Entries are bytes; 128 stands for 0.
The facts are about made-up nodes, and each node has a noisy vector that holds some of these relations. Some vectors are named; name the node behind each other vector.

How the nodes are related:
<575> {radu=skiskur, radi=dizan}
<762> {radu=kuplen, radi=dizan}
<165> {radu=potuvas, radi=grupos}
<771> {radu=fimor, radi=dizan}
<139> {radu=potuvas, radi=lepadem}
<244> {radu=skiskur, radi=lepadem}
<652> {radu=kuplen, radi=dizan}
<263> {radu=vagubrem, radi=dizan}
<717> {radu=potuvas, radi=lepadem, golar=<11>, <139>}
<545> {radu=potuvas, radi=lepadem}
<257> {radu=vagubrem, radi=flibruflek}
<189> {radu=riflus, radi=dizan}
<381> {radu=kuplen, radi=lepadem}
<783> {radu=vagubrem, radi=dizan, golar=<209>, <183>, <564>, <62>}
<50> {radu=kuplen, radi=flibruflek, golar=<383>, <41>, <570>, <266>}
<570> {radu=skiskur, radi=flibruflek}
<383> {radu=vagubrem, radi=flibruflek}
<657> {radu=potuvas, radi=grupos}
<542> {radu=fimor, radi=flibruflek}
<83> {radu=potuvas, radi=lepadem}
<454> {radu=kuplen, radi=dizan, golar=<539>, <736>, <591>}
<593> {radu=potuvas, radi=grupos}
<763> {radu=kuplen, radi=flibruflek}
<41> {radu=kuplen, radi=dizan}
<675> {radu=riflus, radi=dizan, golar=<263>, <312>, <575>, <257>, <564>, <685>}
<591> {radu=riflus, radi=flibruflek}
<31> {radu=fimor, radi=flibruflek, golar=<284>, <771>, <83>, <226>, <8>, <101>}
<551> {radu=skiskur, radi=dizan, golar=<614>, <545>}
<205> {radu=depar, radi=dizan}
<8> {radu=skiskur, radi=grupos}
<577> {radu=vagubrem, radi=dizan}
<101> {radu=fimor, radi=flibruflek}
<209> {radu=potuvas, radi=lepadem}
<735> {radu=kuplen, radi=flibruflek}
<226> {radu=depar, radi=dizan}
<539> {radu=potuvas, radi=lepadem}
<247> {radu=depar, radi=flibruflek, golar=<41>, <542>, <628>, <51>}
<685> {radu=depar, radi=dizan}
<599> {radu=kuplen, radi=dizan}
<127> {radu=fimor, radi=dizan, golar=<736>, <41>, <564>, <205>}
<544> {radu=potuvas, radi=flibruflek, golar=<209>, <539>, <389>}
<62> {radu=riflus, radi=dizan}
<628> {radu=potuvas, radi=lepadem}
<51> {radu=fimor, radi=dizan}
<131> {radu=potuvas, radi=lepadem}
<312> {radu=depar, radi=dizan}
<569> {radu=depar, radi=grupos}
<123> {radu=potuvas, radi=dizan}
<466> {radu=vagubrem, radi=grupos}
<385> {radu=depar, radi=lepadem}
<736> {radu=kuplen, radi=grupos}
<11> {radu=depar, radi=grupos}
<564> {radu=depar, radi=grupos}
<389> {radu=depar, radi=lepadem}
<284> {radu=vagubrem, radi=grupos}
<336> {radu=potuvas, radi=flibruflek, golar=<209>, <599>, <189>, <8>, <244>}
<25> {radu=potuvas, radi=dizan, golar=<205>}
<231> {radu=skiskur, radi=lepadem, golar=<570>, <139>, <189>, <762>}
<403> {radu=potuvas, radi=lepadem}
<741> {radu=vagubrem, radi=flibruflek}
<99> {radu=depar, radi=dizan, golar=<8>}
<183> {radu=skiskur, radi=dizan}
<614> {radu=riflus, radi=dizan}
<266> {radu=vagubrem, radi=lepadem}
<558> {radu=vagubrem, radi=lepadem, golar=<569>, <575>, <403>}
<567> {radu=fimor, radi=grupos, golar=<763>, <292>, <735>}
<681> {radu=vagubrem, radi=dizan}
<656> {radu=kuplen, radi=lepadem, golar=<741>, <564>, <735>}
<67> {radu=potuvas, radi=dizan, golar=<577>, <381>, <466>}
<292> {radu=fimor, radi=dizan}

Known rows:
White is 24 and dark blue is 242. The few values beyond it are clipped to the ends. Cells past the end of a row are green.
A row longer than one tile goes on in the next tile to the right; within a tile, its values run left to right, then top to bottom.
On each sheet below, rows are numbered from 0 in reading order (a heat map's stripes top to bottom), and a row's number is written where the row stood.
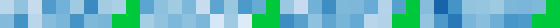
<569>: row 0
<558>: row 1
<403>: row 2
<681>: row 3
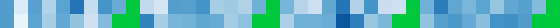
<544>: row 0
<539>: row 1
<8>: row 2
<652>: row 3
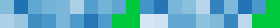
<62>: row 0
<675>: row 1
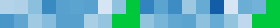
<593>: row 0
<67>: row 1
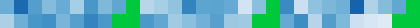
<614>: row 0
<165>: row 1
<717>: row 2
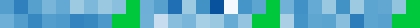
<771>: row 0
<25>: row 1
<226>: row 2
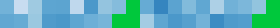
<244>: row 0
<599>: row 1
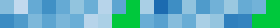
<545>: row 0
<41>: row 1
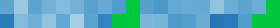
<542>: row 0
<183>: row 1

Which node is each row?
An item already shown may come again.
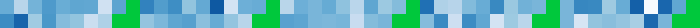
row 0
<139>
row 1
<67>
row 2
<266>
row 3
<231>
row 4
<127>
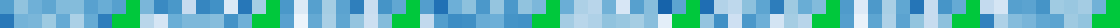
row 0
<542>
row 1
<454>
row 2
<544>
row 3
<189>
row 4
<656>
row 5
<231>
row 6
<544>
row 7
<539>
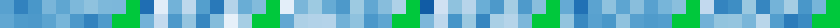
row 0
<51>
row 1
<336>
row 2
<736>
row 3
<31>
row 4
<762>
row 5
<205>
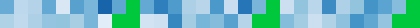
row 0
<656>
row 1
<783>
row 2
<564>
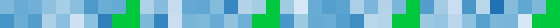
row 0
<383>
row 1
<11>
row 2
<209>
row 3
<567>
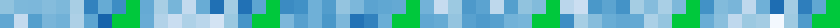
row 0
<591>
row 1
<247>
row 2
<575>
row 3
<244>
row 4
<539>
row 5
<50>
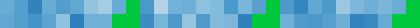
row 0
<123>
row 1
<101>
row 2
<292>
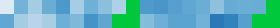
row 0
<736>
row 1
<183>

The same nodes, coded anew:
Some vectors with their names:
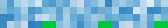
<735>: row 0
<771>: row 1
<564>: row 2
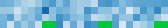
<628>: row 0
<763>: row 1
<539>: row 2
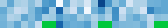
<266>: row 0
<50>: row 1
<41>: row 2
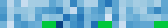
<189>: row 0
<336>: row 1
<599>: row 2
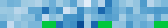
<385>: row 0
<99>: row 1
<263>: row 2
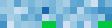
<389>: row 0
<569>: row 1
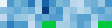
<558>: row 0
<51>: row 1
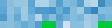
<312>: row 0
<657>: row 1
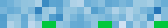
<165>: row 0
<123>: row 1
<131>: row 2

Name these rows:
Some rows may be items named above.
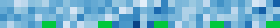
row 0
<292>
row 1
<539>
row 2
<99>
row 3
<542>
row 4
<8>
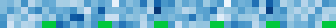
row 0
<736>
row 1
<783>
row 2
<558>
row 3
<209>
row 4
<558>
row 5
<570>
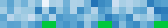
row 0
<205>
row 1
<67>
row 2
<551>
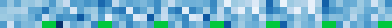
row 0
<244>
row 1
<544>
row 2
<717>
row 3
<717>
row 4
<247>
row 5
<247>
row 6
<101>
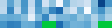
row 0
<25>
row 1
<50>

